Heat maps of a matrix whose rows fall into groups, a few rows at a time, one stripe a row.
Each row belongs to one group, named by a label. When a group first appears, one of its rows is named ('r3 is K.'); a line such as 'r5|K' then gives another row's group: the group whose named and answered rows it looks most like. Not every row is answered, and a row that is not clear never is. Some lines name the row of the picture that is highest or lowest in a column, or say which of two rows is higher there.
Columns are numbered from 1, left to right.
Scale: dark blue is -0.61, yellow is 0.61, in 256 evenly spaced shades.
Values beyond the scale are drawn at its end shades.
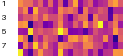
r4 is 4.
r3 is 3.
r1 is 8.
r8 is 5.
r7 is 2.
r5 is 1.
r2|2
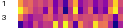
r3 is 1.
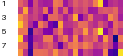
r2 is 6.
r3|8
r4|5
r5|4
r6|1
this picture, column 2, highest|2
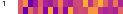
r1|4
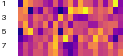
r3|2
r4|6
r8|3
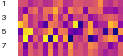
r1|4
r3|6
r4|8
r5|2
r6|6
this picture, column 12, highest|4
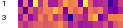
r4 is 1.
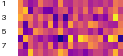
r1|5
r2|4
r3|8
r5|5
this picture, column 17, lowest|5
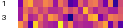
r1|2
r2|2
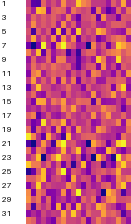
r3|3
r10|3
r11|2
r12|6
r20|5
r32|8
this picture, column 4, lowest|23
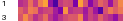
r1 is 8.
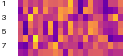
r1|2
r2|2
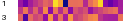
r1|4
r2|6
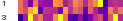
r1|4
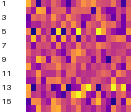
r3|2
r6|6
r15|2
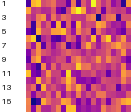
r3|3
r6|4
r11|5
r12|1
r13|2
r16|1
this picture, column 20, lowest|1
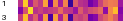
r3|6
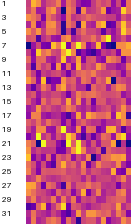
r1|2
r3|5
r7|2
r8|1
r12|4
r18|8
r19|3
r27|5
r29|6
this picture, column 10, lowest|5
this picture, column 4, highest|21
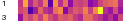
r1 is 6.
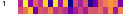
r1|6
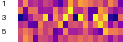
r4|4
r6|5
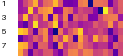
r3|6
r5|5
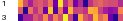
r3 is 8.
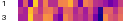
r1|2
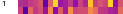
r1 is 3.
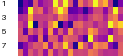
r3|1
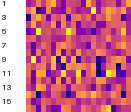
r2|4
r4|6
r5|1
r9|6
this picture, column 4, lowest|2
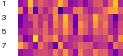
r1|1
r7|5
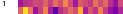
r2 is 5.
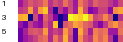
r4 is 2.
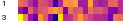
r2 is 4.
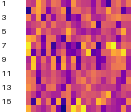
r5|1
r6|5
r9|6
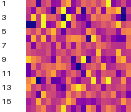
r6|2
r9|8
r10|3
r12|4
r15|1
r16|3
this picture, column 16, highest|10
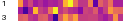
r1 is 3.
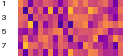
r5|4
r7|2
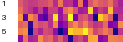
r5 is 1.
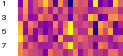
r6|5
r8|8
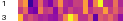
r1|4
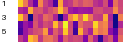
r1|5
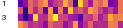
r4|8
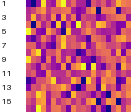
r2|3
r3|6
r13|3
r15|3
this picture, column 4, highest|1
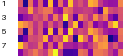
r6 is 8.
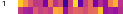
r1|8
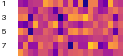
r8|5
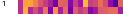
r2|6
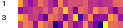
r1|5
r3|8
